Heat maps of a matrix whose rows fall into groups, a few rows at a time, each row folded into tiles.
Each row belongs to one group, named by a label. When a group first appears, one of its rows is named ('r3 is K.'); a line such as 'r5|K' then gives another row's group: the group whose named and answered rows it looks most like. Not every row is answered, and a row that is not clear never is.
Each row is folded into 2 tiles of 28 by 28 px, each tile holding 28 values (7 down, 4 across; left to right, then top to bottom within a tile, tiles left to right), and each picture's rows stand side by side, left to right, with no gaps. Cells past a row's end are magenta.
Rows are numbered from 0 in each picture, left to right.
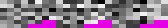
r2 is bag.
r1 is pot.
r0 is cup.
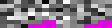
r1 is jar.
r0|bag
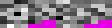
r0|jar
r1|jar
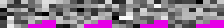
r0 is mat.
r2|bag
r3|bag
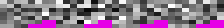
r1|pot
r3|cup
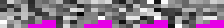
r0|jar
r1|mat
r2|bag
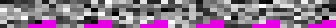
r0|bag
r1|bag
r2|pot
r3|jar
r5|cup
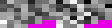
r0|jar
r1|jar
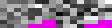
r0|pot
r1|mat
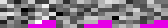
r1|mat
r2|jar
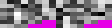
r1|mat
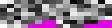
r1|bag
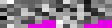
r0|jar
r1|jar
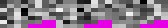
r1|bag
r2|cup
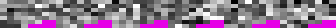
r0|pot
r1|mat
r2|jar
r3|bag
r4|cup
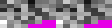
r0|jar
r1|jar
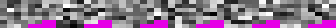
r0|mat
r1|pot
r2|cup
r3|mat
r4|bag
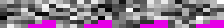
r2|bag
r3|mat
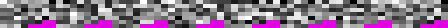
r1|cup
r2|pot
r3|pot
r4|bag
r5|bag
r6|mat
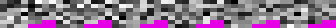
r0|mat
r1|pot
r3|pot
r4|mat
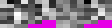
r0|cup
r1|cup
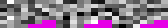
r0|jar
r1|pot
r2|pot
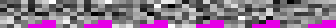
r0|mat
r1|mat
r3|jar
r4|cup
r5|mat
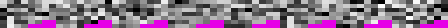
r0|mat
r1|cup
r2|pot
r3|mat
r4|pot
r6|pot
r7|cup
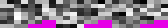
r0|cup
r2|bag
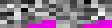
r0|bag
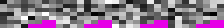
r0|bag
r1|mat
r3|mat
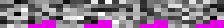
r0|jar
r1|bag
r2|jar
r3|cup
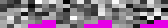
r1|cup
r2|cup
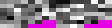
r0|cup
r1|bag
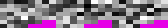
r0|bag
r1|mat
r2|mat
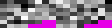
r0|bag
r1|cup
